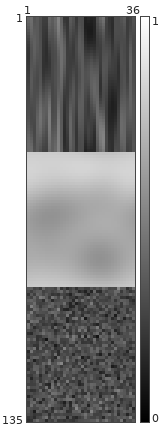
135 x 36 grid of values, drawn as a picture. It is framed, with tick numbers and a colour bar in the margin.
It is made of 3 by 1 panels. Panel 1,1: low, streaked downward. Panel 2,1: high, smooth. Panel 3,1: low, fine-grained.
